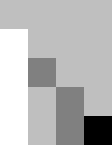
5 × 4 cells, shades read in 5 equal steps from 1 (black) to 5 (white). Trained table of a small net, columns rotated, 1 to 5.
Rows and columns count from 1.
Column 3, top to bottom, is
4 4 4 3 3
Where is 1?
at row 5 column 4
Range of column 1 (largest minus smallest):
1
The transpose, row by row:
4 5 5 5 5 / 4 4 3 4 4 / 4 4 4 3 3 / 4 4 4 4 1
